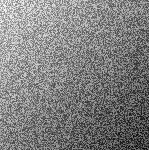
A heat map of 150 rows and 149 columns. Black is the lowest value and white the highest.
Stripes: none. Ninth with the highest average: top left. Slope: up to the top left. Ninth with the lowest average: bottom right.
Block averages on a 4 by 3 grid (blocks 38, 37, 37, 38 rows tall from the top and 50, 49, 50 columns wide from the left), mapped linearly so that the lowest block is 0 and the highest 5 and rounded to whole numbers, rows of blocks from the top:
5 4 3
4 3 2
3 2 1
2 1 0
